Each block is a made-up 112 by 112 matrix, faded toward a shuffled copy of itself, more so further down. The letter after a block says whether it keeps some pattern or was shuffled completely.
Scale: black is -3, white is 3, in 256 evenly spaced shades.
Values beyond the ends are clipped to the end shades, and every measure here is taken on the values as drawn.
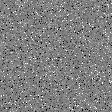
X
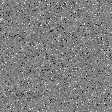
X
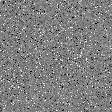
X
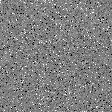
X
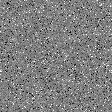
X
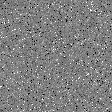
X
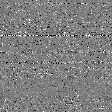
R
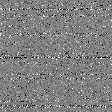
R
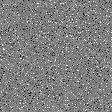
X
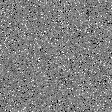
X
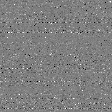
R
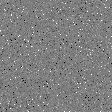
X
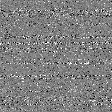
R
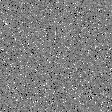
X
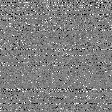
R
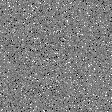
X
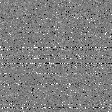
R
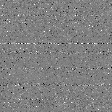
R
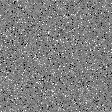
X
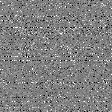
R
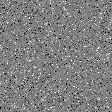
X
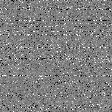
R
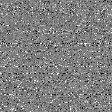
R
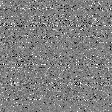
R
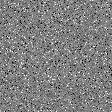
X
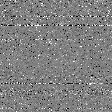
R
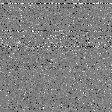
R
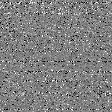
R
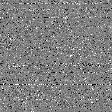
R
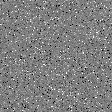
X
